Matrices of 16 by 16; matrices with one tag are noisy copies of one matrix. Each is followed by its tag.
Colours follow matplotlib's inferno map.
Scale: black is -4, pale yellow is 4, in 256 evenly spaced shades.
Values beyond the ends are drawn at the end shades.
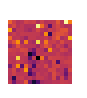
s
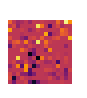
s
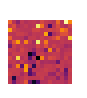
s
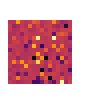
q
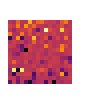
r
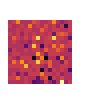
q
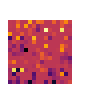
r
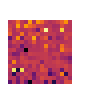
r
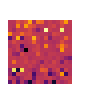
r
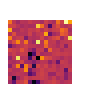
s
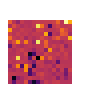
s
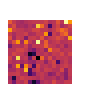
s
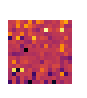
r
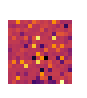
q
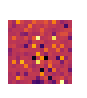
q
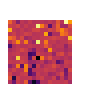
s
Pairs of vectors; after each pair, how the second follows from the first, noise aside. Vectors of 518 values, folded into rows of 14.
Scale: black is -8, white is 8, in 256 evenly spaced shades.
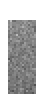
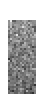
scaled up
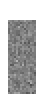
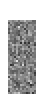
scaled up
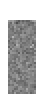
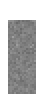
shrunk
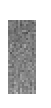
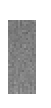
shrunk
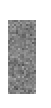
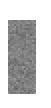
shrunk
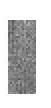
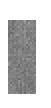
shrunk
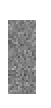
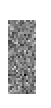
scaled up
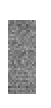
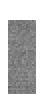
shrunk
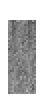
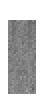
shrunk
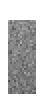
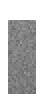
shrunk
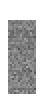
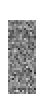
scaled up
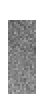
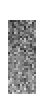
scaled up
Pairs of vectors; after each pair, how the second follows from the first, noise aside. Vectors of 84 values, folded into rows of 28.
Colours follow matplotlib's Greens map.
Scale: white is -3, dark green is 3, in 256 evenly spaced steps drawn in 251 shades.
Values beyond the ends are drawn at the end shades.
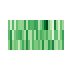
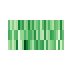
reversed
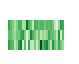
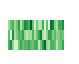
reversed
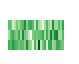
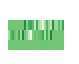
partly zeroed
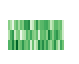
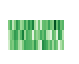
reversed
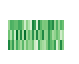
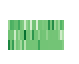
partly zeroed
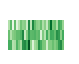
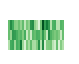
reversed
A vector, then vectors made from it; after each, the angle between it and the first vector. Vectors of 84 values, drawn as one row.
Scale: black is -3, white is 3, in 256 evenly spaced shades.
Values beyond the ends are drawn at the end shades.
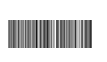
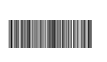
orthogonal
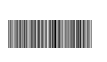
nearly opposite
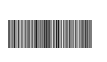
partly aligned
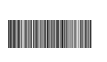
partly aligned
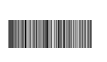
partly aligned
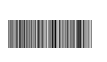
nearly opposite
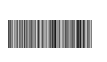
nearly opposite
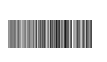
orthogonal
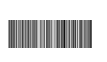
partly aligned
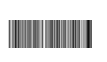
orthogonal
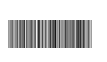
nearly opposite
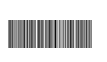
partly opposed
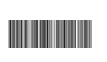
partly aligned
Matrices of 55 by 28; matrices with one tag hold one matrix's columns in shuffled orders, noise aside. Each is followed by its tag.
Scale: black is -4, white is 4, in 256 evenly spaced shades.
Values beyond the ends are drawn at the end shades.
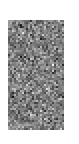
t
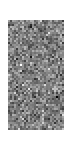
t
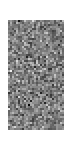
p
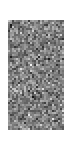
t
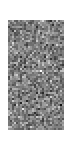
p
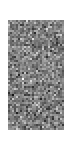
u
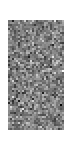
p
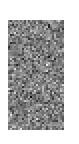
t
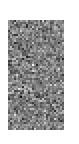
t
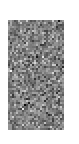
p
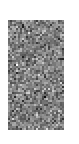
t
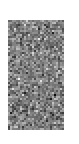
u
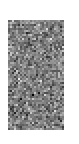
u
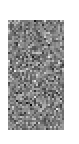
p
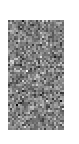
p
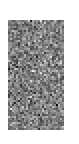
p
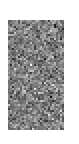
t
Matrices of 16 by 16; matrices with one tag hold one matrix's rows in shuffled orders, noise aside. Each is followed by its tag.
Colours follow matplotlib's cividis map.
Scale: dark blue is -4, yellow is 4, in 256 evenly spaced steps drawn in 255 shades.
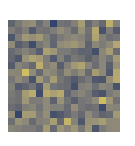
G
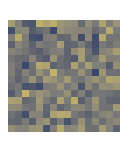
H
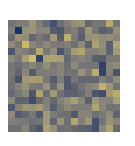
G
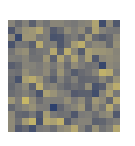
G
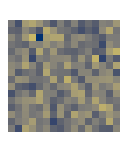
G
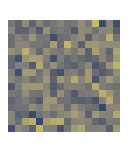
G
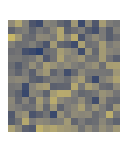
H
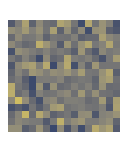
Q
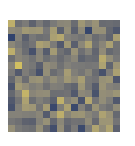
Q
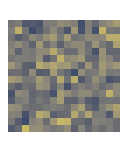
H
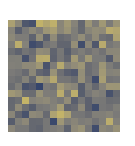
H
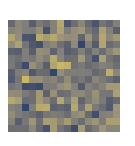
H
